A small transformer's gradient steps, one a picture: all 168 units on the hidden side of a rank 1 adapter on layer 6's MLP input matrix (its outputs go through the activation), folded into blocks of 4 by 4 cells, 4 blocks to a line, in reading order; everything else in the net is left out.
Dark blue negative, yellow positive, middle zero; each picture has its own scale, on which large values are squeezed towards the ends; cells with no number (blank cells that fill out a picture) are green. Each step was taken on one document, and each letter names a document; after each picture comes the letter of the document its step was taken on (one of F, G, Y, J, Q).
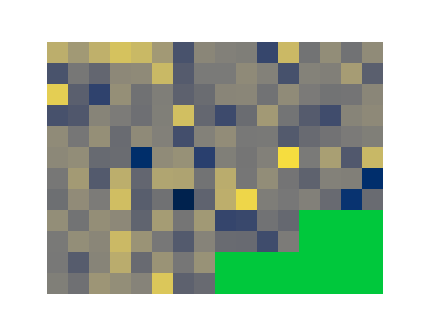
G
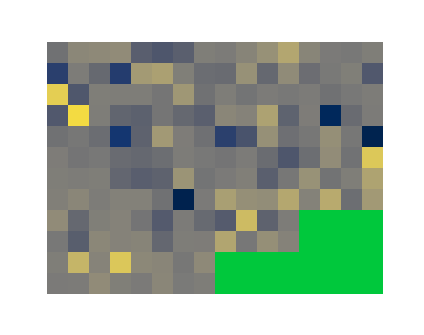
G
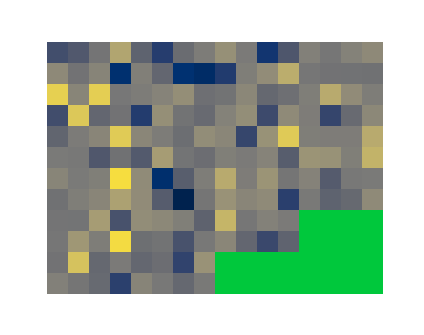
G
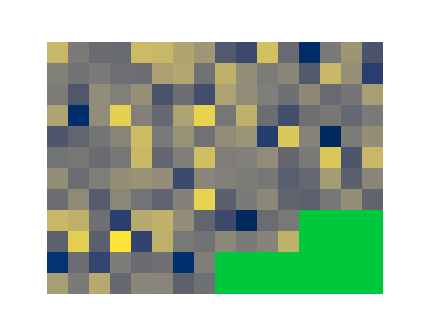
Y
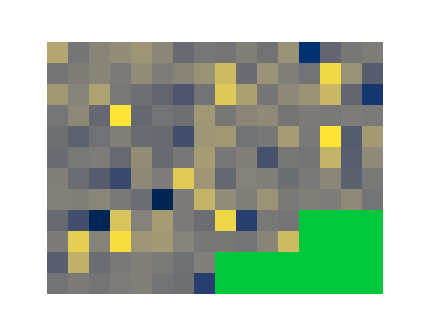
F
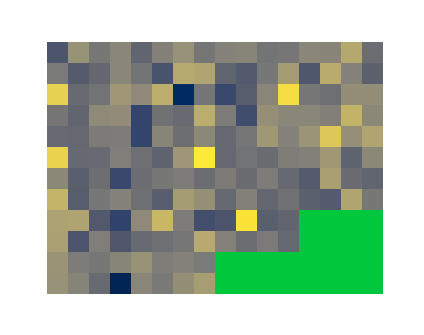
F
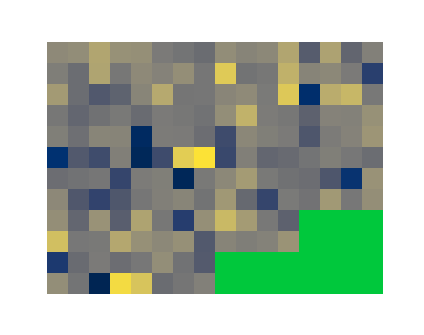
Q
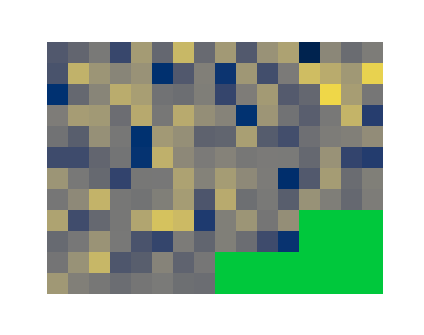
F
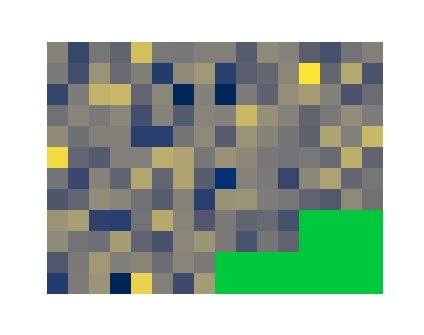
F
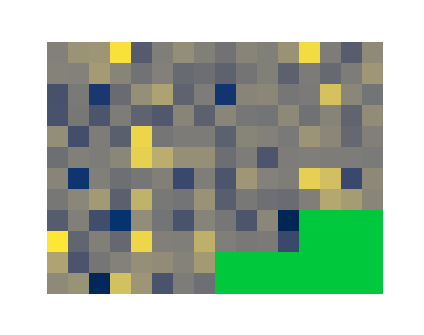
Q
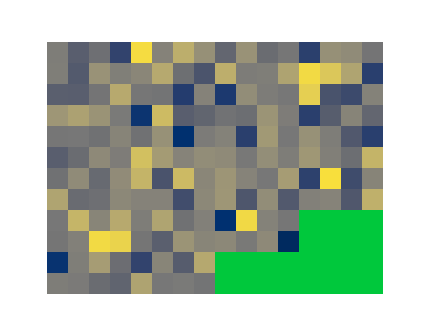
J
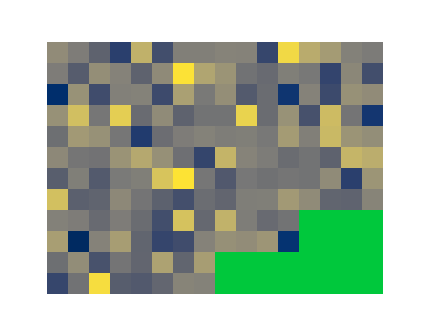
Y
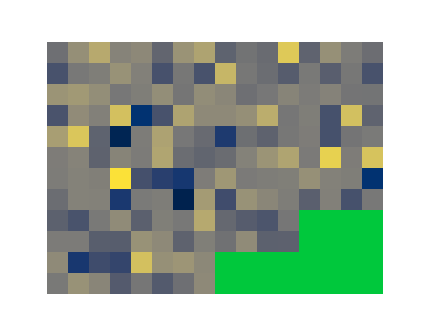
G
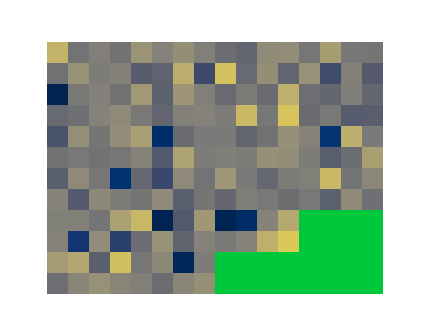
Y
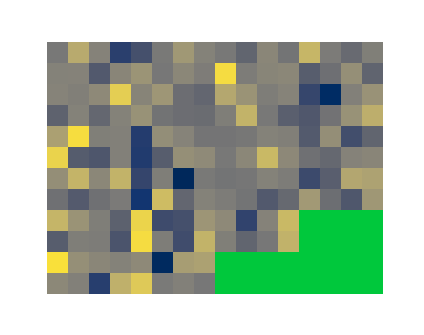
Q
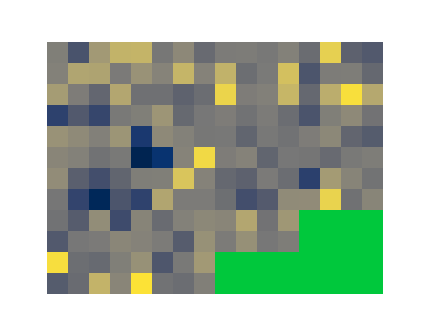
Q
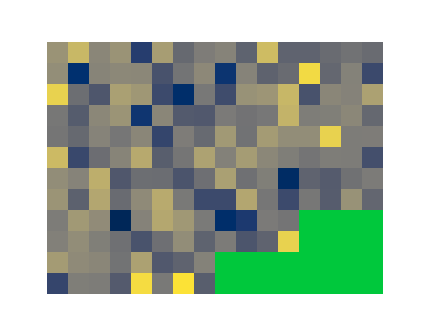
F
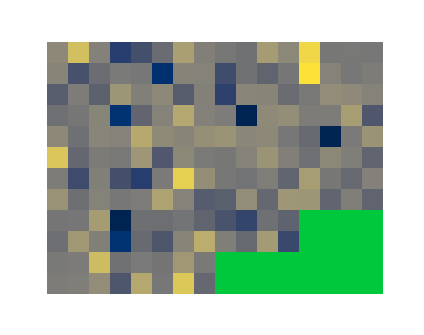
F
